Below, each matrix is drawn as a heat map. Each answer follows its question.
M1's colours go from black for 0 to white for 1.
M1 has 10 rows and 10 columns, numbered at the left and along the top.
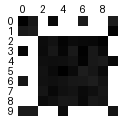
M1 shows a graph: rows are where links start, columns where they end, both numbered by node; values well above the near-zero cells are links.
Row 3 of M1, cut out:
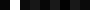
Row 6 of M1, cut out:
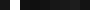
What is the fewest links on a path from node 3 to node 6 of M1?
2
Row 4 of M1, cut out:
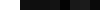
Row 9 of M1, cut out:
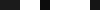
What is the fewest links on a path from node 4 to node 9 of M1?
3
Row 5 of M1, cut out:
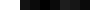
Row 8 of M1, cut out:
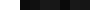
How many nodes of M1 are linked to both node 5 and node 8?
3
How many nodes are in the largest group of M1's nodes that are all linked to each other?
2
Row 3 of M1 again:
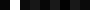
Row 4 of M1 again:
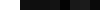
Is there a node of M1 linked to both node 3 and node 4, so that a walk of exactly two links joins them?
yes
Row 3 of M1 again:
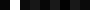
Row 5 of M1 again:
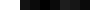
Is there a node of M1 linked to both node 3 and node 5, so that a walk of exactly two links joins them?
yes
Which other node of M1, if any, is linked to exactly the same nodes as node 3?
node 6
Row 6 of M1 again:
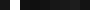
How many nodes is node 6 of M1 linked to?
2
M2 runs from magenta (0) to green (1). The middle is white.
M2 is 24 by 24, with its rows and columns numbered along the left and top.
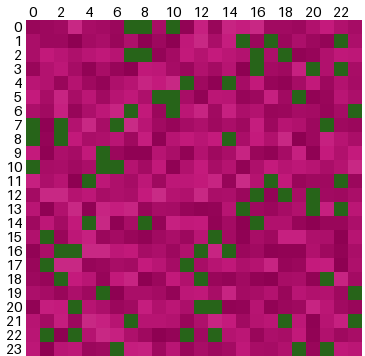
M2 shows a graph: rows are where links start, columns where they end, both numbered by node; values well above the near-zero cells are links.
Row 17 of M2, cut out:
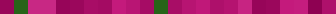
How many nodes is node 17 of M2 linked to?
2
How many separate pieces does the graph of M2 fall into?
1
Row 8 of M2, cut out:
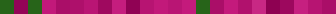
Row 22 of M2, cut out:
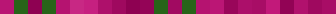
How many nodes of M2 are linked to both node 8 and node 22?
0
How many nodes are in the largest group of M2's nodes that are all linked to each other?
2
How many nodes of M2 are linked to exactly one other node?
1
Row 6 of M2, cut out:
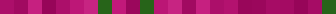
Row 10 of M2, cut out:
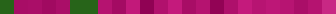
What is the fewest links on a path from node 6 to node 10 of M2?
1
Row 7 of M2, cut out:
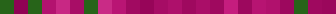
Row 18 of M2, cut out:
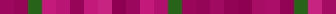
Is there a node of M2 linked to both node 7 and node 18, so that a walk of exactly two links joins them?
yes
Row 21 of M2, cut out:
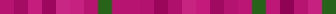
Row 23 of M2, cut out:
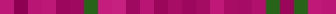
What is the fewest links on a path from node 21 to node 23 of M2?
1
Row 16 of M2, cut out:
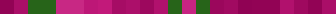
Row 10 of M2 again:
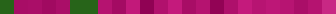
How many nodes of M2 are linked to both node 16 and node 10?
0
